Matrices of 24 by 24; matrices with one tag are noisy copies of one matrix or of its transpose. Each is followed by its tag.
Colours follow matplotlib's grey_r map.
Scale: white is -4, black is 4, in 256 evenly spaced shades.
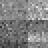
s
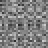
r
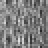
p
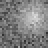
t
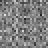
r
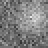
t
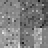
s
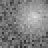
t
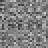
r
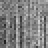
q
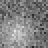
t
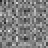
r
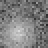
t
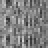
p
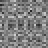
r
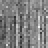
q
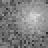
t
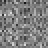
r
